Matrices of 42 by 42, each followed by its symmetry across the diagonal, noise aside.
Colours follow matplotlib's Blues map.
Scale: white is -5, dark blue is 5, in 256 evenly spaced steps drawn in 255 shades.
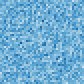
symmetric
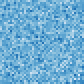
symmetric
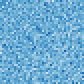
symmetric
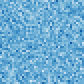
antisymmetric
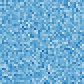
antisymmetric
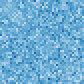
symmetric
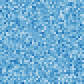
antisymmetric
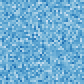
antisymmetric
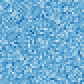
symmetric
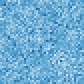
symmetric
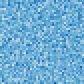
antisymmetric
